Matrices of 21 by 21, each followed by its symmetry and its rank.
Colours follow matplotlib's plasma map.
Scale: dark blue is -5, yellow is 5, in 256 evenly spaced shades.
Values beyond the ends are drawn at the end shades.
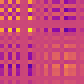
symmetric, rank one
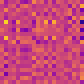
neither, rank three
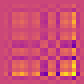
symmetric, rank one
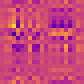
neither, rank two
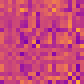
neither, rank three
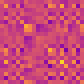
symmetric, rank three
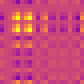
symmetric, rank one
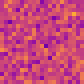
neither, full rank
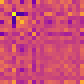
symmetric, rank three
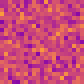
neither, full rank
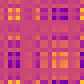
symmetric, rank one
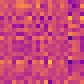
neither, rank three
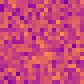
neither, full rank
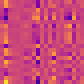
neither, rank two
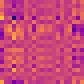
neither, rank two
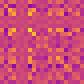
symmetric, rank three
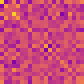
symmetric, rank three
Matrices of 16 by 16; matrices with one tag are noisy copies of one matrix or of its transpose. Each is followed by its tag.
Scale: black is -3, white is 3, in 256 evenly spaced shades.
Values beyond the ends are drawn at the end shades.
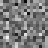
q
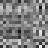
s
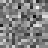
q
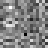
s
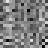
s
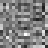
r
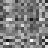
s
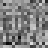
r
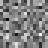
q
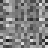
s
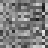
r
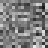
r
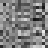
r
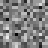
q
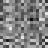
s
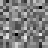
q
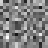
q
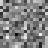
q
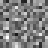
q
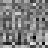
r
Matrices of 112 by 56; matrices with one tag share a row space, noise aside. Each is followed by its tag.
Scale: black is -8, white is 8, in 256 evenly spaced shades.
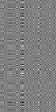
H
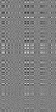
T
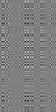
T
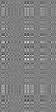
T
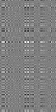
T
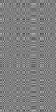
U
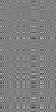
U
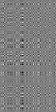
H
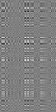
T
